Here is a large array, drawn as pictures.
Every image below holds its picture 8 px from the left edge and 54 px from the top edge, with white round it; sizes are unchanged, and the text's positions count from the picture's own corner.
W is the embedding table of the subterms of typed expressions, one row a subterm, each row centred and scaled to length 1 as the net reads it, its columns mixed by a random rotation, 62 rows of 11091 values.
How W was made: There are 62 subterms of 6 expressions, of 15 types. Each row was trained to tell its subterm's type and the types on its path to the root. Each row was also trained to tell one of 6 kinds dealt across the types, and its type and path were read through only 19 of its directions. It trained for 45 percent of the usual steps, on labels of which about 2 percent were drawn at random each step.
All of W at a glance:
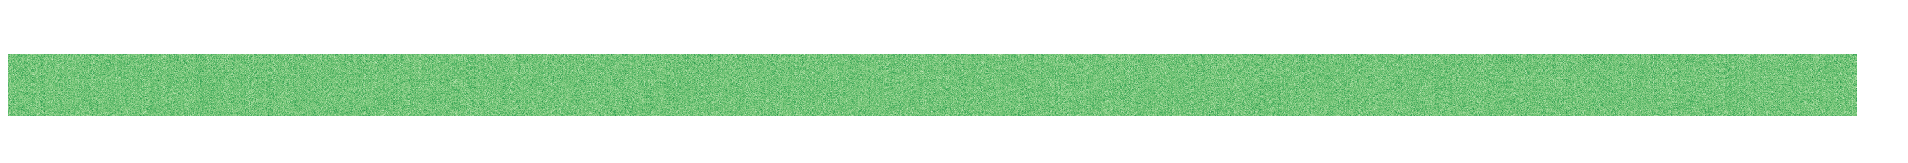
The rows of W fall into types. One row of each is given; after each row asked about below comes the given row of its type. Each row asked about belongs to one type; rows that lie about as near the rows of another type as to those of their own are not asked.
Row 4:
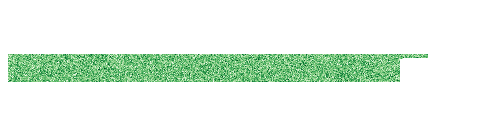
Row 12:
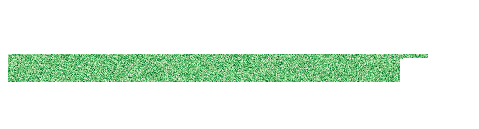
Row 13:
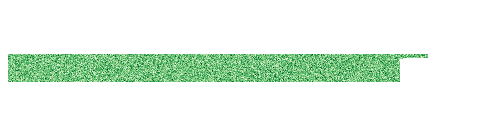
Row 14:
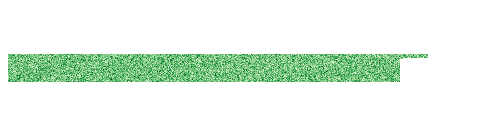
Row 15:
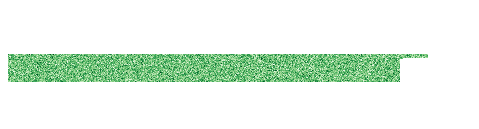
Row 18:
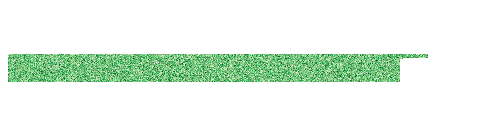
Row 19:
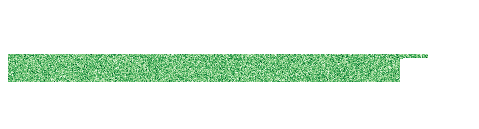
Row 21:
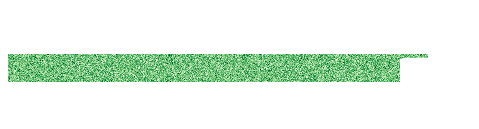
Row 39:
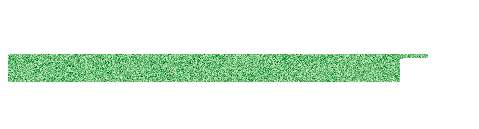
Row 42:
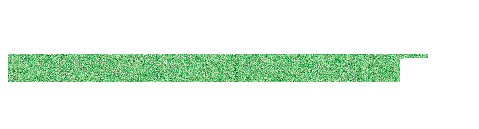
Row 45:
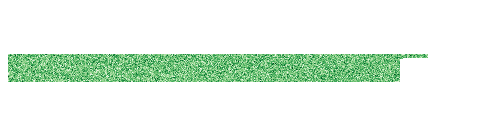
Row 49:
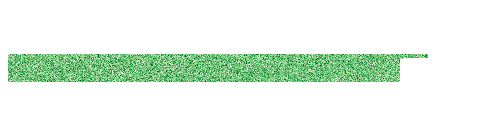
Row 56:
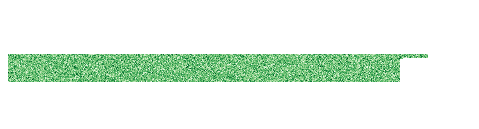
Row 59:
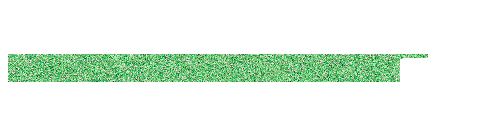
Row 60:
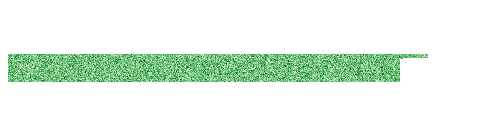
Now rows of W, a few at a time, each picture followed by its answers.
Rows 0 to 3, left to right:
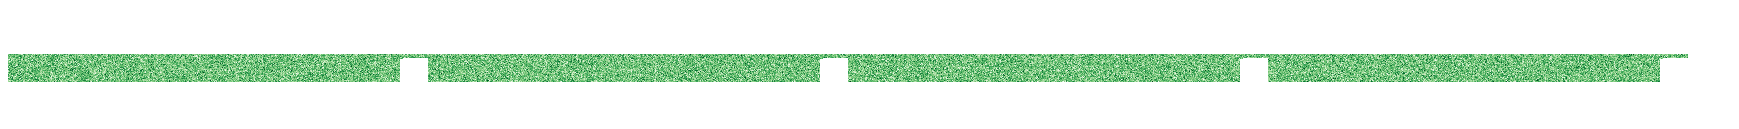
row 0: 49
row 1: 21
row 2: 14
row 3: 13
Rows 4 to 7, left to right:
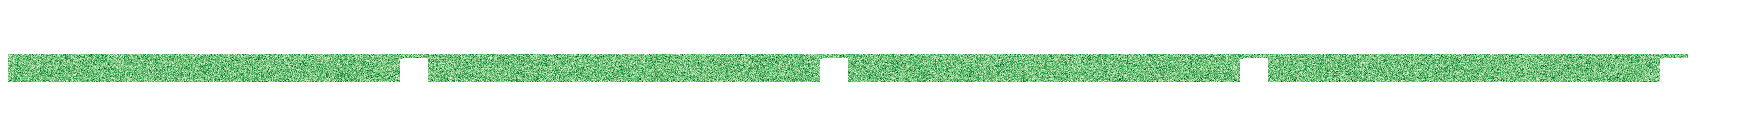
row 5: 59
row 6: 14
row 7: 56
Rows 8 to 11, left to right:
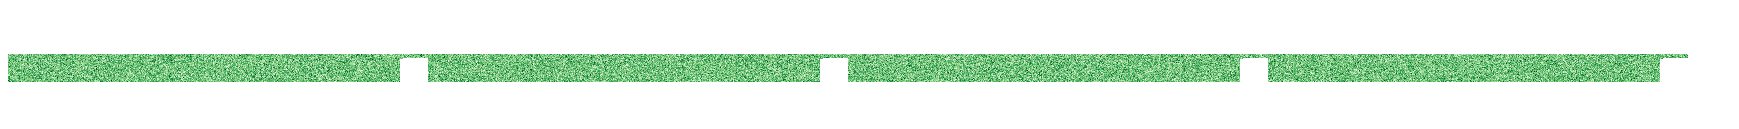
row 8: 13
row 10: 19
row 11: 49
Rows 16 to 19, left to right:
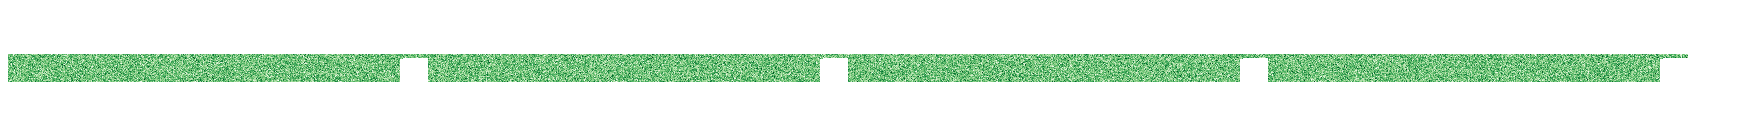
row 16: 56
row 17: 12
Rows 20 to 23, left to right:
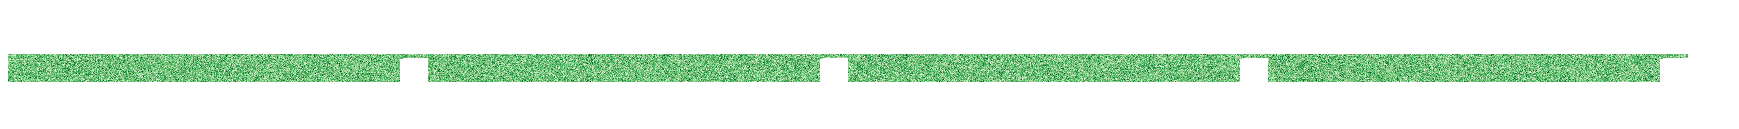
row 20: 60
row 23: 15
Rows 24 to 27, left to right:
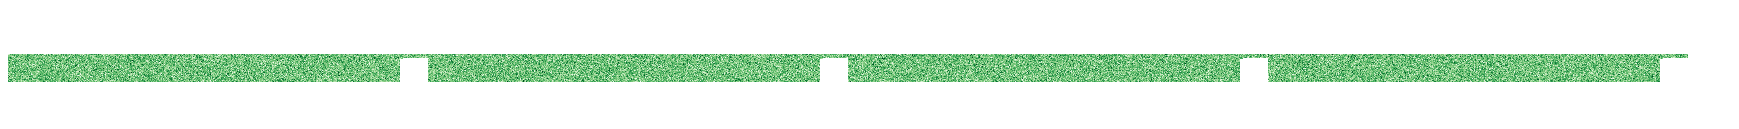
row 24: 13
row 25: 39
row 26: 45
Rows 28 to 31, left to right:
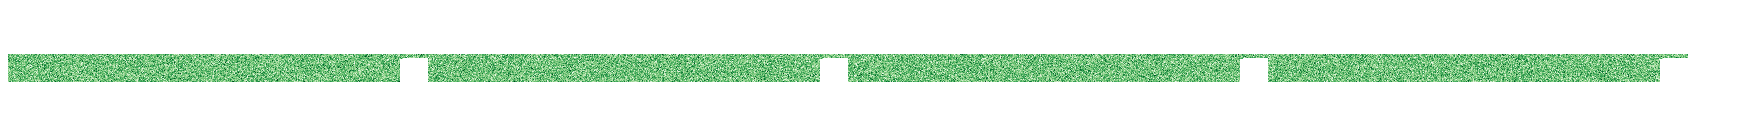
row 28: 13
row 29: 4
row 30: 49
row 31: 4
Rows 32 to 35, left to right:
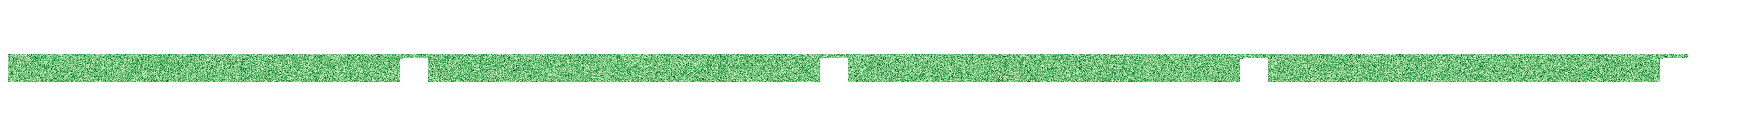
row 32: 21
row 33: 13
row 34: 12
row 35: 19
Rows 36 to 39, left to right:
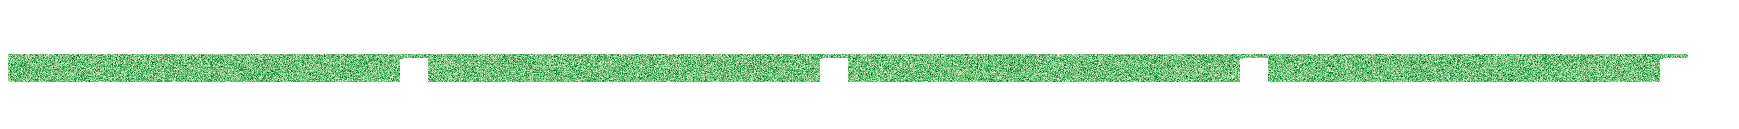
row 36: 49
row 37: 59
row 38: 21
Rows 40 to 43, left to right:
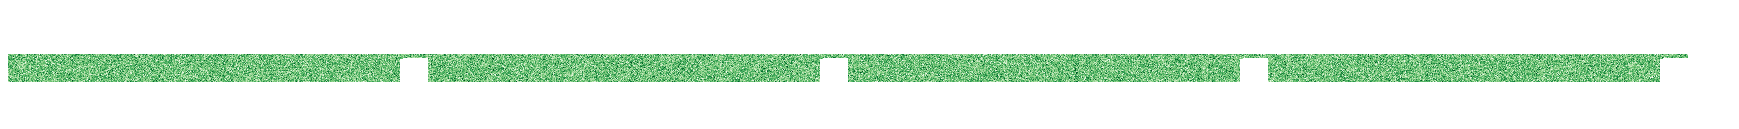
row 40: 45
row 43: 49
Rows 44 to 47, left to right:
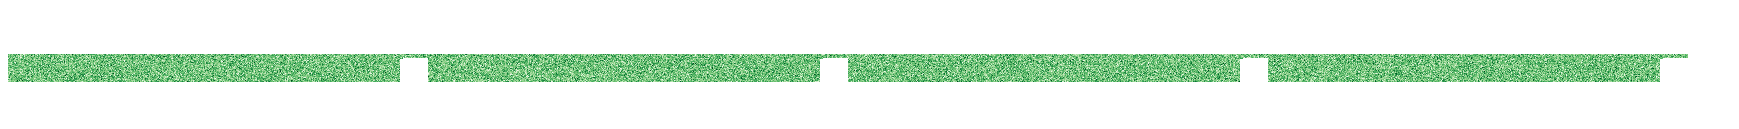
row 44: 12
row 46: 14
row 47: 59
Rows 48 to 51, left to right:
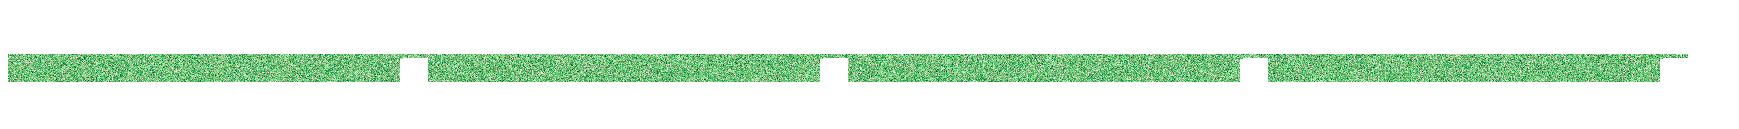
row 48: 59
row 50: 21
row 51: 19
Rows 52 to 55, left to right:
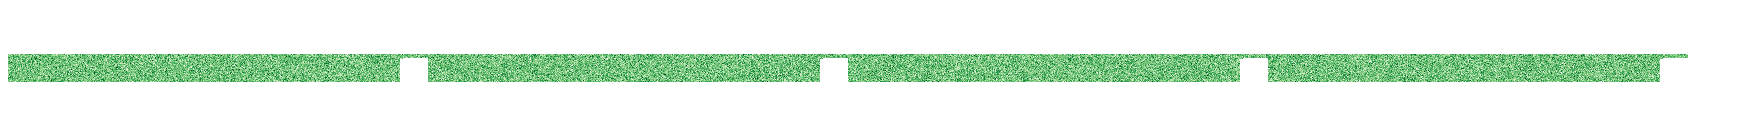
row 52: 56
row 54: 14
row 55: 21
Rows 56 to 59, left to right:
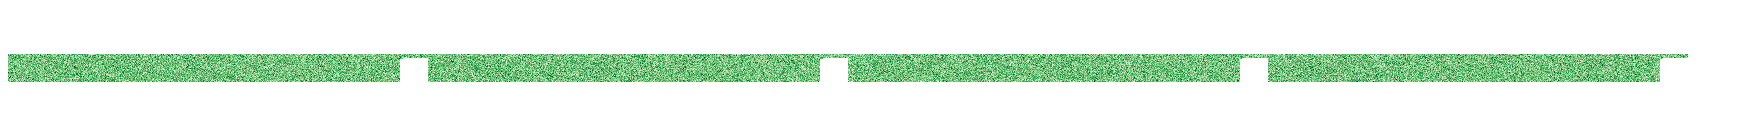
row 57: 39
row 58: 4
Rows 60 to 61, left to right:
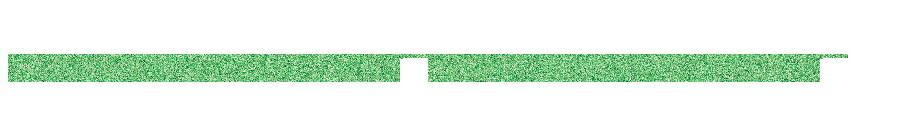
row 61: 56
